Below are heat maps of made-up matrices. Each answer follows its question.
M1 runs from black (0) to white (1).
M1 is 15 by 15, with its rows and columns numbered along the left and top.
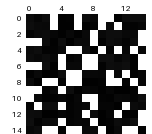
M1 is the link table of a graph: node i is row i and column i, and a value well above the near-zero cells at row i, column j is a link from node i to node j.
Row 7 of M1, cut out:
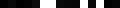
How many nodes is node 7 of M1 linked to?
4
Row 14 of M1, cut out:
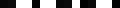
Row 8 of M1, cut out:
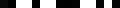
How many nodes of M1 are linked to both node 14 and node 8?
5
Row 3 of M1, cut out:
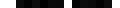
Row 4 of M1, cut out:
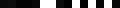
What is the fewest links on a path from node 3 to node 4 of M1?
3
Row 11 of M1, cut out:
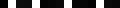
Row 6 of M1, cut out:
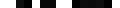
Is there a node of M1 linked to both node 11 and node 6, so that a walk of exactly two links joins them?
yes
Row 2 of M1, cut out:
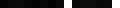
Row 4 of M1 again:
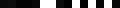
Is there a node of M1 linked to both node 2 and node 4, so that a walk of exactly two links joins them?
no
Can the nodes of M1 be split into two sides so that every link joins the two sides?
no
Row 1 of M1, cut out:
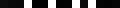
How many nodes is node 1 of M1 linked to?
4
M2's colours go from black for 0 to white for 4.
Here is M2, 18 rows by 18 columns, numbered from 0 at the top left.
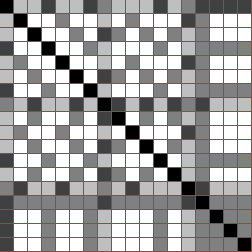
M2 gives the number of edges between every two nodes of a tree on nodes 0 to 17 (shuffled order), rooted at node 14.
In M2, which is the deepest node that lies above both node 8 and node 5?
7
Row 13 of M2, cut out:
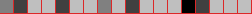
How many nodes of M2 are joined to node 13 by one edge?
4
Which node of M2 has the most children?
0
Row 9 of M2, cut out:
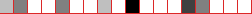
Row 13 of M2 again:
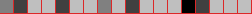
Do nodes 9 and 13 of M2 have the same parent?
no
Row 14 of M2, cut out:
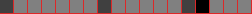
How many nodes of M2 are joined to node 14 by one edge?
3
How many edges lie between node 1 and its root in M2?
2
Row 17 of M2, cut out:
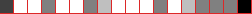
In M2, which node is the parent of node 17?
0
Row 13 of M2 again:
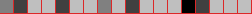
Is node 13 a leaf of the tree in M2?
no
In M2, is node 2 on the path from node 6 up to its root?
no
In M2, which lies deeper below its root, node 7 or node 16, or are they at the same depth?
node 16
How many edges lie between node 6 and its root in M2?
2
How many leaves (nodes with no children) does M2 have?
14
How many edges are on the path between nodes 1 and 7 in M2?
3
